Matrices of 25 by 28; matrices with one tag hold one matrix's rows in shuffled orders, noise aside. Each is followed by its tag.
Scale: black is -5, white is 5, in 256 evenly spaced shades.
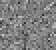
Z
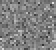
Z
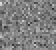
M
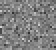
M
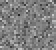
Z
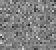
M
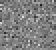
M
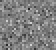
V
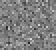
V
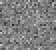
M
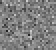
V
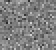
V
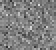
V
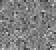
Z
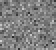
M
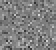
V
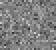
M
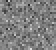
V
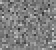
Z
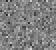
V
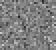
Z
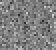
Z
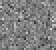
Z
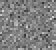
Z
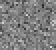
Z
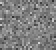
M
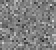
Z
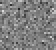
Z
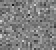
M
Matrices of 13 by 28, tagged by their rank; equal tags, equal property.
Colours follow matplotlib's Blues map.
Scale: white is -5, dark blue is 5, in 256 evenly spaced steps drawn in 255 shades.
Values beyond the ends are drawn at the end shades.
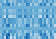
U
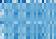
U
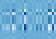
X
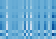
X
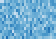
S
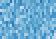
S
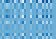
X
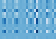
X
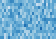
S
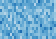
S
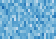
S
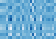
U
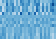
U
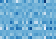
U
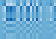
X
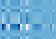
X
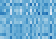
U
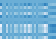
X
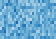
S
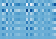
X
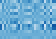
U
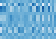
U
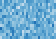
S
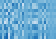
U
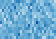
S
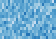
S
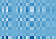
X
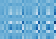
X
